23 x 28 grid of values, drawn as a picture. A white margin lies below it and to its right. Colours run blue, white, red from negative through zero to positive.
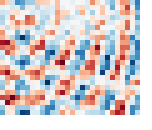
Stripes: upright, repeating 5 times. Calmest part: top middle. Slope: none. Rings: centred on the top left.
